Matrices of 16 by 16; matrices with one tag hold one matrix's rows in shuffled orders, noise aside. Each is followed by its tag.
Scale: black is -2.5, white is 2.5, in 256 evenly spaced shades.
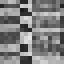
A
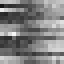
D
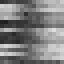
D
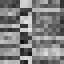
A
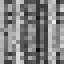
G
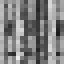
G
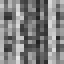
G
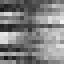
D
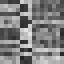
A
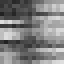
D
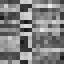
A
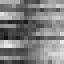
D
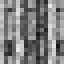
G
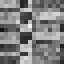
A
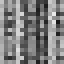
G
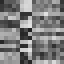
A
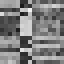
A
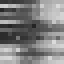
D
